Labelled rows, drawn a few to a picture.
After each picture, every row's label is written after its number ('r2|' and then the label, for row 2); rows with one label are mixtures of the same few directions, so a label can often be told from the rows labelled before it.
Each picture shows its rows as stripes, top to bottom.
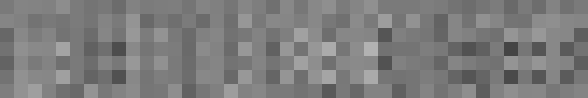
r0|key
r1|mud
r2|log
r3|key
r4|log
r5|key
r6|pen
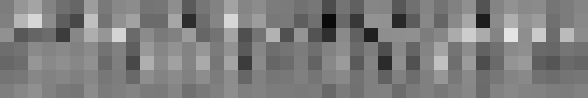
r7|pen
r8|pen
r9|key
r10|mud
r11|mud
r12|mud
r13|pen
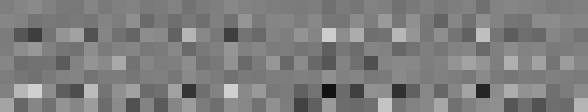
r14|pen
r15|mud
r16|pen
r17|pen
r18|key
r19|pen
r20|pen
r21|log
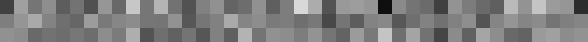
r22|log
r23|pen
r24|mud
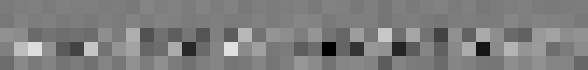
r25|mud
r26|log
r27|mud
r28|pen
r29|log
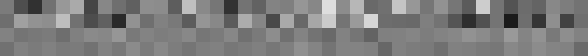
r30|pen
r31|key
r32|key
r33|log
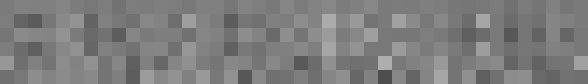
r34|key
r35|pen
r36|key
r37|pen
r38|log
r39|mud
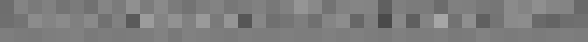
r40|log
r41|mud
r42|pen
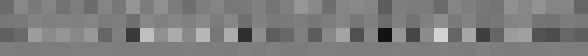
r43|log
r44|mud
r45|mud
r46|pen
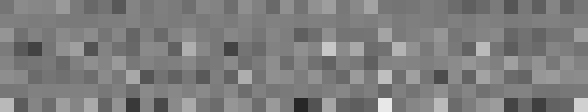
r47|key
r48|mud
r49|log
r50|pen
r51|key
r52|mud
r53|mud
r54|log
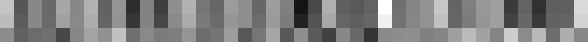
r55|log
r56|log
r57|key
